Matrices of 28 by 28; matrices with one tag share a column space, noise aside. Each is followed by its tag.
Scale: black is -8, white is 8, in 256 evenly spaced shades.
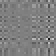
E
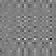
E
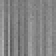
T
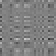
E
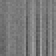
T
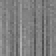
T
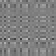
E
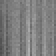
T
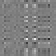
E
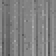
T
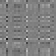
E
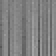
T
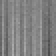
T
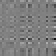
E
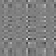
E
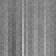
T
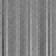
T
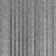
T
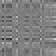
E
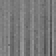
T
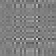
E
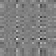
E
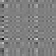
E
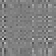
E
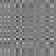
E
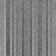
T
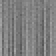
T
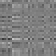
E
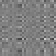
E
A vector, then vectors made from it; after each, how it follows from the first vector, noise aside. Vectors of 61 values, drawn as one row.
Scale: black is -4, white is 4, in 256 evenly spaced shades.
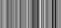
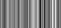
negated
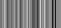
copied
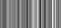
negated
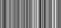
negated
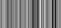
copied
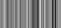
copied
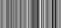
copied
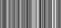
negated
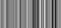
copied
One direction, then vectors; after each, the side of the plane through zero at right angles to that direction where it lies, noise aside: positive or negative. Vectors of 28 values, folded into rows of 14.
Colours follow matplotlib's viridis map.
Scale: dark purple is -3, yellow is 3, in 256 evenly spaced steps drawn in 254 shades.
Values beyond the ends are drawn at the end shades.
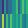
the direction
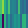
negative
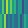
negative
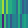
negative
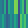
positive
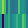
negative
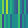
negative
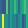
positive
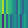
negative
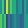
negative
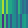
negative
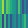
negative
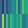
positive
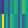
positive
